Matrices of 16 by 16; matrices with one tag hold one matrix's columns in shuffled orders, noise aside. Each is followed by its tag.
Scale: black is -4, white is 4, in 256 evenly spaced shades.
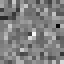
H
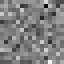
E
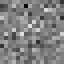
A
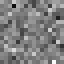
E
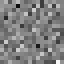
E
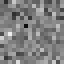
H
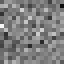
A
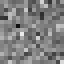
H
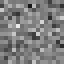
A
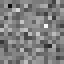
A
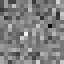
H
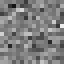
A
